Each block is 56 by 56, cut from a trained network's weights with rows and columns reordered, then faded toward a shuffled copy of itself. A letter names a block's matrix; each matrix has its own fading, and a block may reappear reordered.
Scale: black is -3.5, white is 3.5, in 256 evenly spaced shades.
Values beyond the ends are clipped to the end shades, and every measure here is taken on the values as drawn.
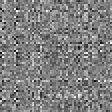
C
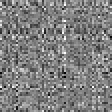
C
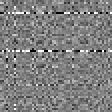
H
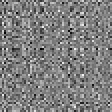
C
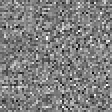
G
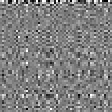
H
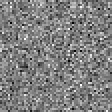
G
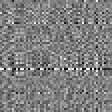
H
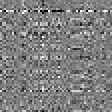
H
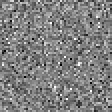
G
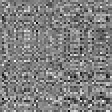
C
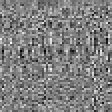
C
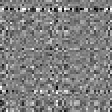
H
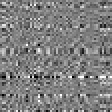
H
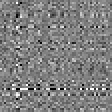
H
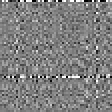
H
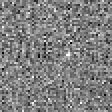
G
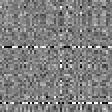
H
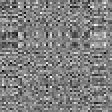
C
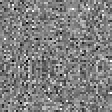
G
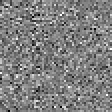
G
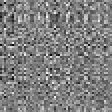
C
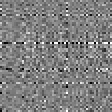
H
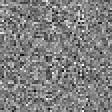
G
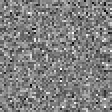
G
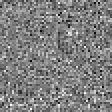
G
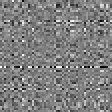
H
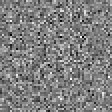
G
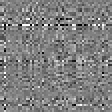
H
